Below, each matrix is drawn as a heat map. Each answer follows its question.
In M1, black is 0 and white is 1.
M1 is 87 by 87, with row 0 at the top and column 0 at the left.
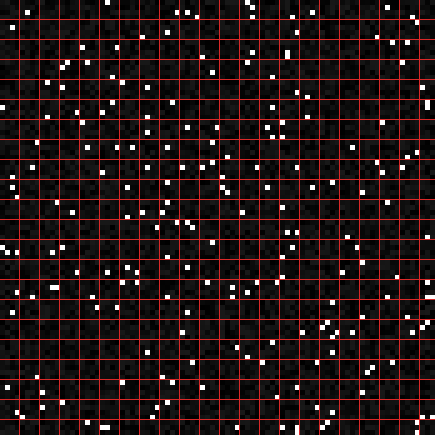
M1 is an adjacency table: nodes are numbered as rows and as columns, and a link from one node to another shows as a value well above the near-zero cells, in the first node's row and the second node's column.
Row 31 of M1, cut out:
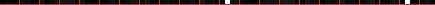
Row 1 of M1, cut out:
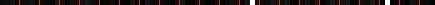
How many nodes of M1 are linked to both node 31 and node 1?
0
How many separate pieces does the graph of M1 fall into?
5
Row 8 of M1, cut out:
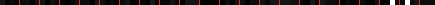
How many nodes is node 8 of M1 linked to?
2
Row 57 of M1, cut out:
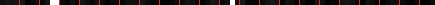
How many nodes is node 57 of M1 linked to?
3
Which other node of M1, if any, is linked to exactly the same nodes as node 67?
node 60
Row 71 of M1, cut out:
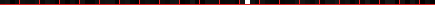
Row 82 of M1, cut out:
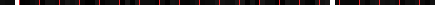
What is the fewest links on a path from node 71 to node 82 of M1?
4
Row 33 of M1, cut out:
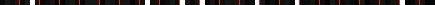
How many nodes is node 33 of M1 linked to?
7
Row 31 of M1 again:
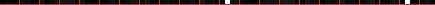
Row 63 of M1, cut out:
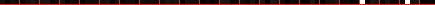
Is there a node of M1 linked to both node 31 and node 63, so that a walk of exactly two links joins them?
yes
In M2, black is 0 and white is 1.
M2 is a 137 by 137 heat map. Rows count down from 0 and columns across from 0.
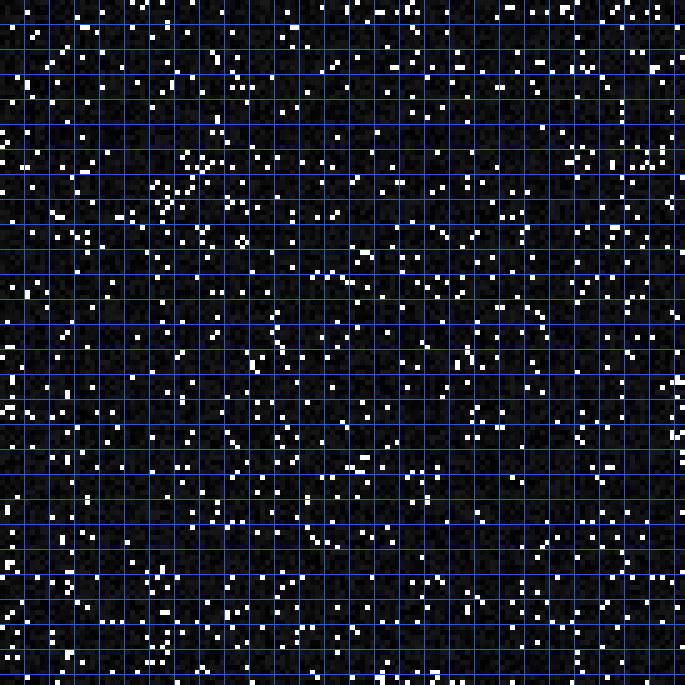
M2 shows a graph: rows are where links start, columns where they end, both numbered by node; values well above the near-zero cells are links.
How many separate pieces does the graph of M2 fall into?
3
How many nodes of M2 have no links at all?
2
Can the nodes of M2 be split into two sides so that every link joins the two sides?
yes
